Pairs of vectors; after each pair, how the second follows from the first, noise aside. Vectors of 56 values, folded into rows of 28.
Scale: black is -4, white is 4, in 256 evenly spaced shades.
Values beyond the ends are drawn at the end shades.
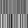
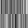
shuffled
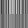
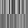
sign-scrambled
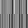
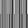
copied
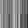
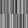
shuffled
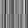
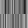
sign-scrambled
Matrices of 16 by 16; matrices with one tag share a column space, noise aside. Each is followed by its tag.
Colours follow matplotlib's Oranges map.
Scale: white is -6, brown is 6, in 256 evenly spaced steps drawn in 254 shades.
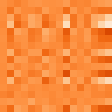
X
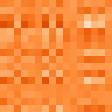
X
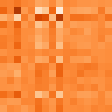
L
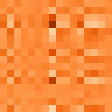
X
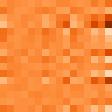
X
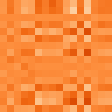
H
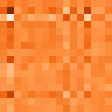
L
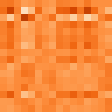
L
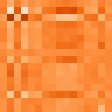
L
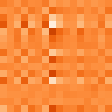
X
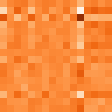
L
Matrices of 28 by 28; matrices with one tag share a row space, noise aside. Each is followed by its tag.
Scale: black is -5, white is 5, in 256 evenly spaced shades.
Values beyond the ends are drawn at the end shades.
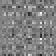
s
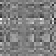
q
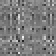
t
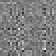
t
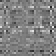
q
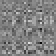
s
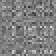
s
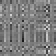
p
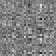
s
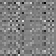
t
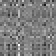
t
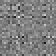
t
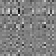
t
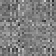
t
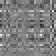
q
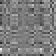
q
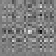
s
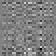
s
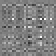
s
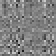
t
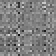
t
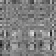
q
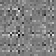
t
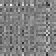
p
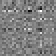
s
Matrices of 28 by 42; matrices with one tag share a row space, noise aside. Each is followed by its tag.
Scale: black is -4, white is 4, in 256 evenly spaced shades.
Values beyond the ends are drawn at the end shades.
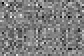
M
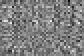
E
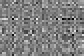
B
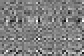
M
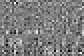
M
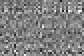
M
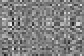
E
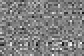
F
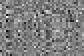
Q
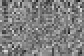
E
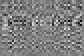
E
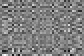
E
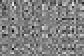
B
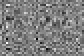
Q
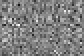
E
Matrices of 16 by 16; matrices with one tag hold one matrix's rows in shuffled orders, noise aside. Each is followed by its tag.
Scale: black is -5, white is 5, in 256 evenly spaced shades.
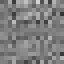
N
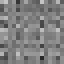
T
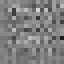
N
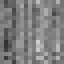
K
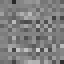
N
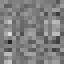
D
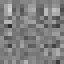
D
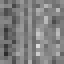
K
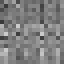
T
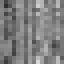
K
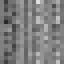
K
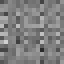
T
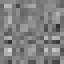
D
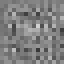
N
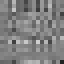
N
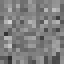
D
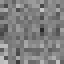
T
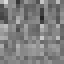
T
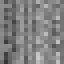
K
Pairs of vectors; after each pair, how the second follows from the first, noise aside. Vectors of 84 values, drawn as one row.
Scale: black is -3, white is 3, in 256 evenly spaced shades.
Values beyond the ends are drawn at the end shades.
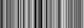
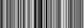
copied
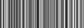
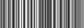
wrapped around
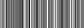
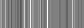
partly zeroed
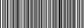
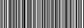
reversed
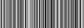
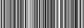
copied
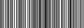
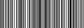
copied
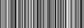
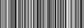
copied
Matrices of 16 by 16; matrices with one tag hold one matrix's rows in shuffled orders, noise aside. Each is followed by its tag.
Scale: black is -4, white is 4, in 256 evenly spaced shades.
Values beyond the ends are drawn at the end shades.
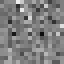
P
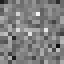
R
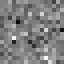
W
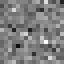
W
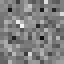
P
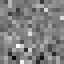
P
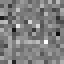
R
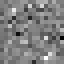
W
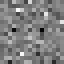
P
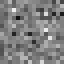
W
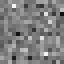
W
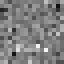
R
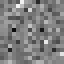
P
